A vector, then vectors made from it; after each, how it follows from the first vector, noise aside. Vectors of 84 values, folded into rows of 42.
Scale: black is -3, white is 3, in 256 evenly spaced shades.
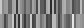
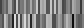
negated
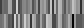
negated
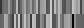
negated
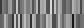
negated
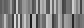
negated
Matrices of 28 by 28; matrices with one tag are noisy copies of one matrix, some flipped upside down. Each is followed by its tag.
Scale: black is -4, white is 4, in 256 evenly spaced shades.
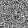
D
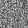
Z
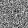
D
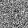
D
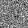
D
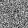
D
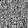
Z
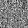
Z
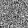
D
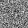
D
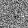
D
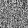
Z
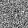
D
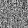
Z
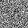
D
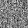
Z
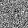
D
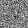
D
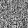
Z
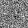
D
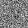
D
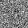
D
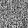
Z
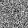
D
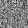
Z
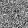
D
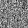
Z
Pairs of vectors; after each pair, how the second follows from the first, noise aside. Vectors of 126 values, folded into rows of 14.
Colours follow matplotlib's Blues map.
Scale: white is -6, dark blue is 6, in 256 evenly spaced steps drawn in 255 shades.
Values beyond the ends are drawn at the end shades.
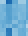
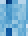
scaled up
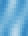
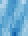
negated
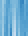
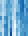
scaled up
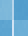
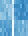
scaled up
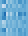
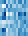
scaled up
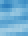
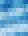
scaled up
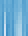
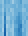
negated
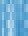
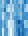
scaled up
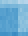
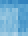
negated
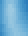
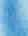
negated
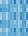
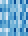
scaled up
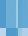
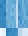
scaled up
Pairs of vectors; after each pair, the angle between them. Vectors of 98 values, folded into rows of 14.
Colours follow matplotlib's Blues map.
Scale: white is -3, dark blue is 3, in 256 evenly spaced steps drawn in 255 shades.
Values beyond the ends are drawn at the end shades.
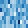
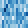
orthogonal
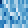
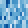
partly opposed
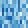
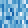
nearly parallel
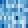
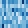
partly aligned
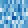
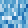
partly aligned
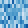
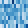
nearly parallel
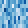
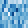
partly opposed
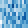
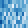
nearly opposite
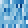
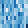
orthogonal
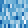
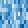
orthogonal
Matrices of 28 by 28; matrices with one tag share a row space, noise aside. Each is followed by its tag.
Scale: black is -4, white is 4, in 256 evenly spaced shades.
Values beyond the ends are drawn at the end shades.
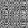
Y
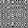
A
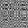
Y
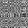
Y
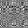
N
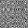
A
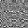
N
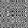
A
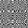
A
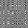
A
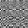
N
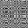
Y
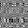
N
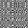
A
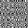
A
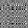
A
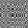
A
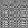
Y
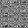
Y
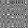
A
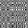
A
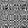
Y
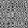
A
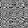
N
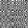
A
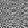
N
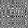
A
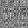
Y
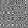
A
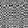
N
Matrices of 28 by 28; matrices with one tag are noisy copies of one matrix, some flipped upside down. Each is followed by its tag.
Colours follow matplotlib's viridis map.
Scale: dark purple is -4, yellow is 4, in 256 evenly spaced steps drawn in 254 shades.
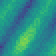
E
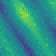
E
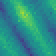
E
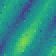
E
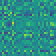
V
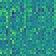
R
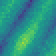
E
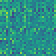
R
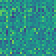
R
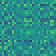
V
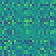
V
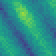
E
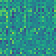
R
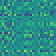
V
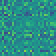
V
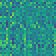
R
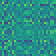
V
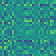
V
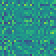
V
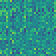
R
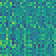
R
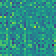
R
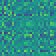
V
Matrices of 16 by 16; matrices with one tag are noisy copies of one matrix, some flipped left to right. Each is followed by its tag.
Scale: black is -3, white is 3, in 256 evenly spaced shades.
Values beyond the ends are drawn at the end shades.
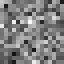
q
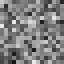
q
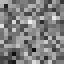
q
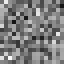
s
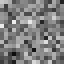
q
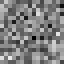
s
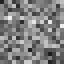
q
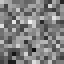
q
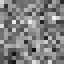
q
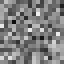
s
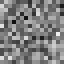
s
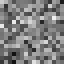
q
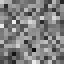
q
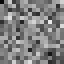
q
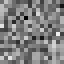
s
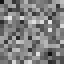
q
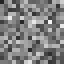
q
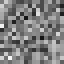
s
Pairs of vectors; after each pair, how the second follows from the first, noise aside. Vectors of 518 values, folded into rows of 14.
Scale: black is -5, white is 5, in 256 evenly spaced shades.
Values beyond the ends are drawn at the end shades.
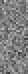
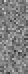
copied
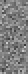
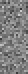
wrapped around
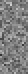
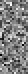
scaled up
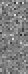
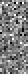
scaled up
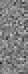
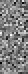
scaled up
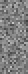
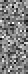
scaled up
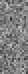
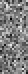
scaled up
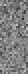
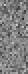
copied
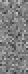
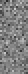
wrapped around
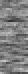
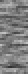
wrapped around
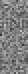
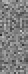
copied
